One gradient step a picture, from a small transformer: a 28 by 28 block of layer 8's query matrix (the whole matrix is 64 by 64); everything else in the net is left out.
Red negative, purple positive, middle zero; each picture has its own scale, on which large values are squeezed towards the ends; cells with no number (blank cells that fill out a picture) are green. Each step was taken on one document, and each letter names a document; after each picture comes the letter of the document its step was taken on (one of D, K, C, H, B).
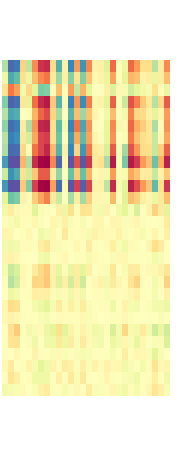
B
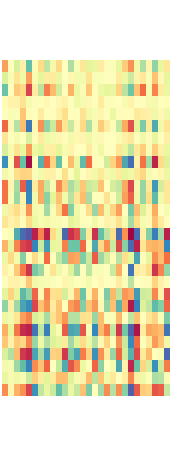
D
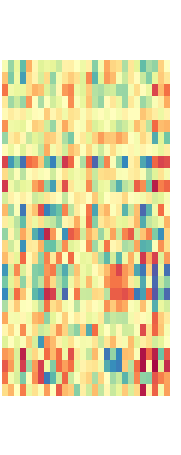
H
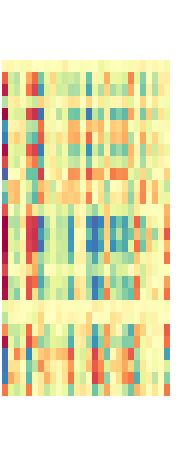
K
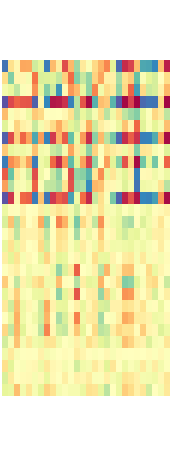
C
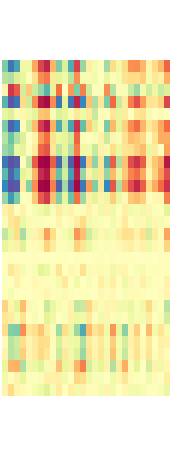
B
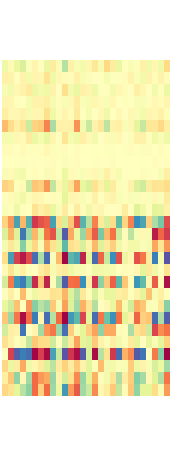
D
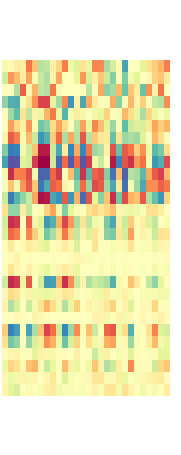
B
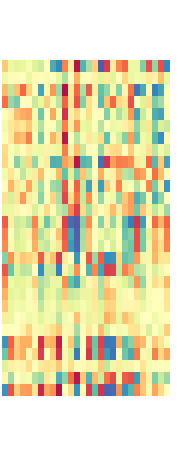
C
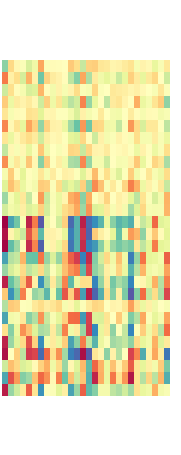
K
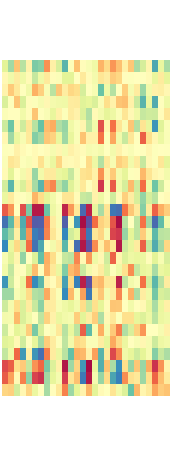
H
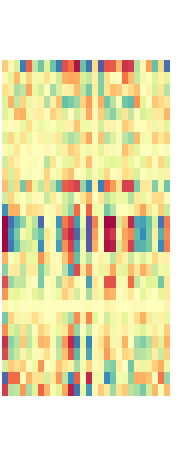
C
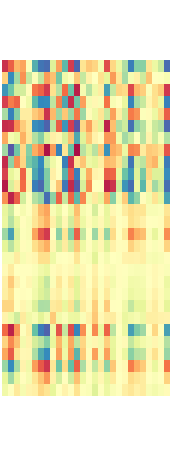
B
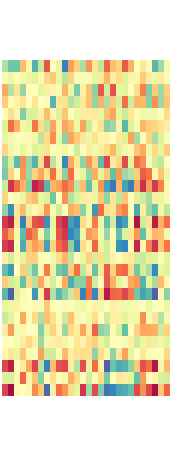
H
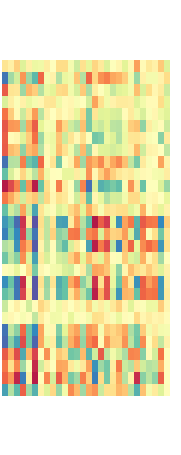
K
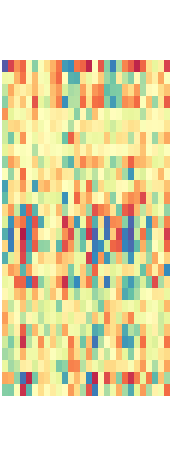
C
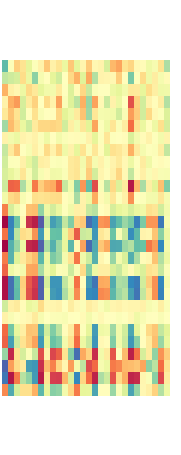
K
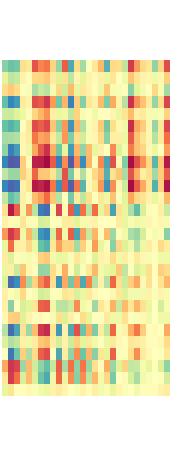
B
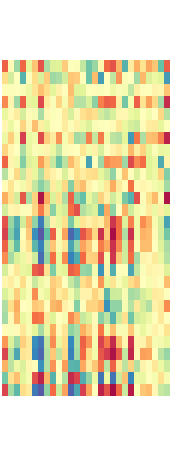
C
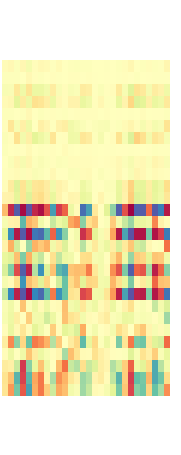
D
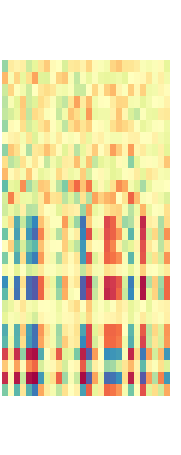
K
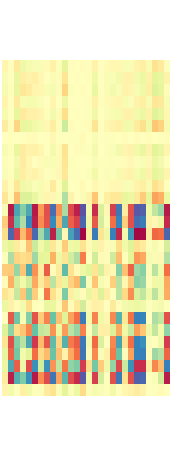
D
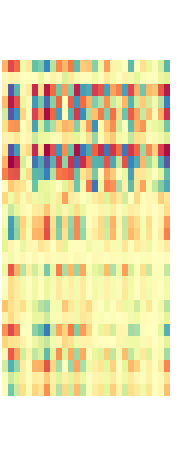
B
